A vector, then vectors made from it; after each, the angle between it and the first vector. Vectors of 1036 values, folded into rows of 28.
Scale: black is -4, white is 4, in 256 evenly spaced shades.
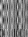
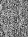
partly aligned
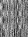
nearly parallel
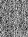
partly opposed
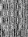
nearly parallel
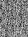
partly opposed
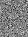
orthogonal
